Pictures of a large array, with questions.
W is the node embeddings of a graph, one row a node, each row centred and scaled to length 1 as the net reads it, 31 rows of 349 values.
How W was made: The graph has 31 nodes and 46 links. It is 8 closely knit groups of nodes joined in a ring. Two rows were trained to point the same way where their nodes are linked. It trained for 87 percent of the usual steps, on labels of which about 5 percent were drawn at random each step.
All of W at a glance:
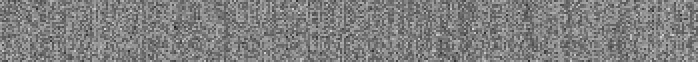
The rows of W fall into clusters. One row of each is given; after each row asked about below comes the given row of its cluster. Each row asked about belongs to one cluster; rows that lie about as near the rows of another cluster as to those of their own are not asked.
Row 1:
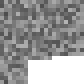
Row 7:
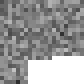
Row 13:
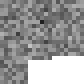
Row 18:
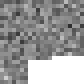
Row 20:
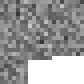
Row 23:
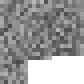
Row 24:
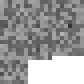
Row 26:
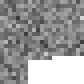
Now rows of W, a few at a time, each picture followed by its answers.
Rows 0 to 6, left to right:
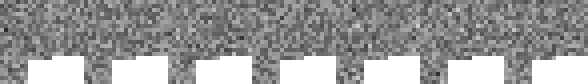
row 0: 26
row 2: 18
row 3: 23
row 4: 1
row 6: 18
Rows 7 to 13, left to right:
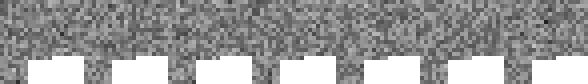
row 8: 24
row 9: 7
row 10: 26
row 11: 13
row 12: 23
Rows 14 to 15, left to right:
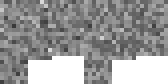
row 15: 24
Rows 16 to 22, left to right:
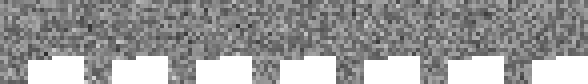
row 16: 7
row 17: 26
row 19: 24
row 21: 13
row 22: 23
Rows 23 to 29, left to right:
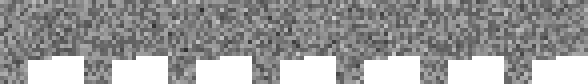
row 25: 20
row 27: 1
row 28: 24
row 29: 1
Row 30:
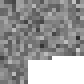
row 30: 26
